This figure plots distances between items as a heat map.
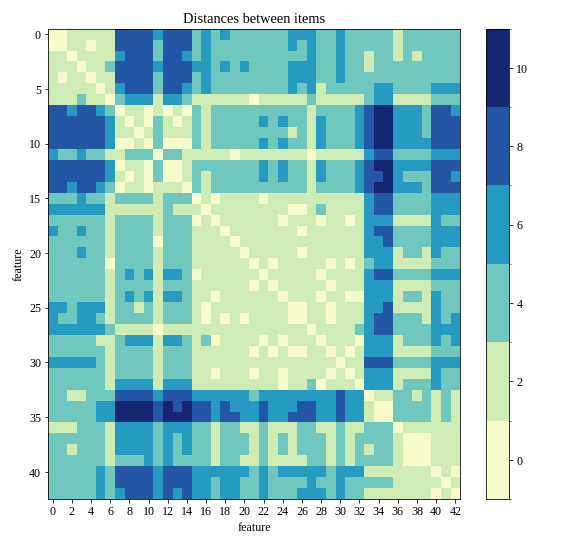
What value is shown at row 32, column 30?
2
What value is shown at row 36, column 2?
2
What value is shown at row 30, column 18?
2
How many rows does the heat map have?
43
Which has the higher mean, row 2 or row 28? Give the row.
2
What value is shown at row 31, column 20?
2
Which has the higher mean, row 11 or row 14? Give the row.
14
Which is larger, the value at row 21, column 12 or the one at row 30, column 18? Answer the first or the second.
the first
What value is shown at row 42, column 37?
2
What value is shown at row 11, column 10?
4
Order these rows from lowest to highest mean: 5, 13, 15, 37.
15, 37, 5, 13
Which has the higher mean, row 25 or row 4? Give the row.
4
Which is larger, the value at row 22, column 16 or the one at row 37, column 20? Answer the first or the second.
the second
